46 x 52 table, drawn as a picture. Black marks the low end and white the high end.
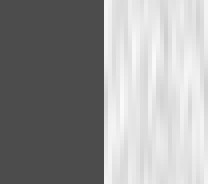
It is made of 1 by 2 panels. Panel 1,1: low, flat. Panel 1,2: very high, streaked downward, faint in contrast.
